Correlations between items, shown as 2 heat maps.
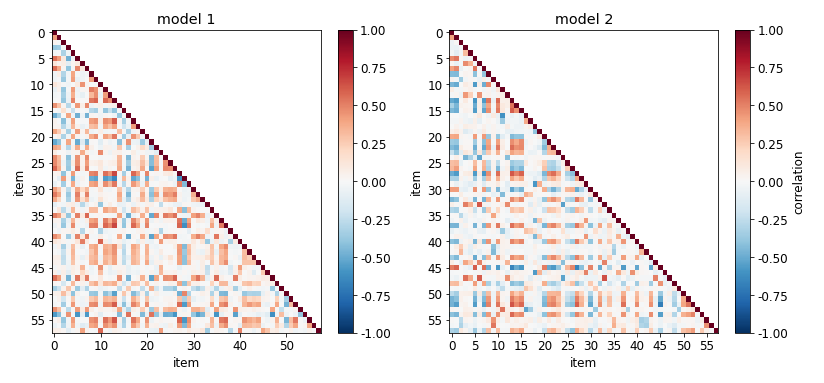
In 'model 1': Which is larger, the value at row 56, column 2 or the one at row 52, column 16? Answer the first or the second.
the second
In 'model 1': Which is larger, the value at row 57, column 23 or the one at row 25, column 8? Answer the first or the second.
the first
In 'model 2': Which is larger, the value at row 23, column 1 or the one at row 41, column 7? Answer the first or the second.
the second
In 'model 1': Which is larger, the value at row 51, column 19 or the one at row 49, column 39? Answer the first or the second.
the first
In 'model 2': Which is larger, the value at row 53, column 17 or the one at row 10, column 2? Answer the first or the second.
the second
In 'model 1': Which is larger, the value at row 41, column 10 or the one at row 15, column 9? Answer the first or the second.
the first
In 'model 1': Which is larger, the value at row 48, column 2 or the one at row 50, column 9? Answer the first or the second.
the first
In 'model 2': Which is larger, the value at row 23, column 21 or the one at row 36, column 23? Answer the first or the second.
the first
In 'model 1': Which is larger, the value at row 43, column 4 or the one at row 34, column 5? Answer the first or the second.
the first
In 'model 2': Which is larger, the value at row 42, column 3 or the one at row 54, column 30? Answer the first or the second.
the first
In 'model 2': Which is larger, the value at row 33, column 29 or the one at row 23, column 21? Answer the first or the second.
the second
